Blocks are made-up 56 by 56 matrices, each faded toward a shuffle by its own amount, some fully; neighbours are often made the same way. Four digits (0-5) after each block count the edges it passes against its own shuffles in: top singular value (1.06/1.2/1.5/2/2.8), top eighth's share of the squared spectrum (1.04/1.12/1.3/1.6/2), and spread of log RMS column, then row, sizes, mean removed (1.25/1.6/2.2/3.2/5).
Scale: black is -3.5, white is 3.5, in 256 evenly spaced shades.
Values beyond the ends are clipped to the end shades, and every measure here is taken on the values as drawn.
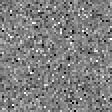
0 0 0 0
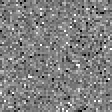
0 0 0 0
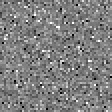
0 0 0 0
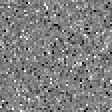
1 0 0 0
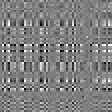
5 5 4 4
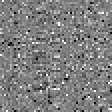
3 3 1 1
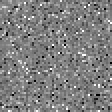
1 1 0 0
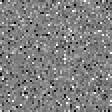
1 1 0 0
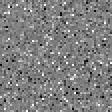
0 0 0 0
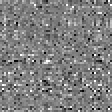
4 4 1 3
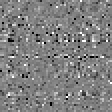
4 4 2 2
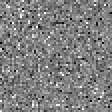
2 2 0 0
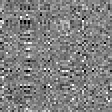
4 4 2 2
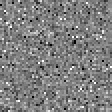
0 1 0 0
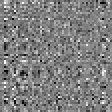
4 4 3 2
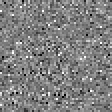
3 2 1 1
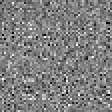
4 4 2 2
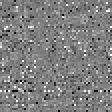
3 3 1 2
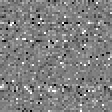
3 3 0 2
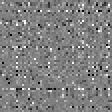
4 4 2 3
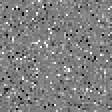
0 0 0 0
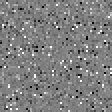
1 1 0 0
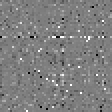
4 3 1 0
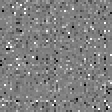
3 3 1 1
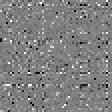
4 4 2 2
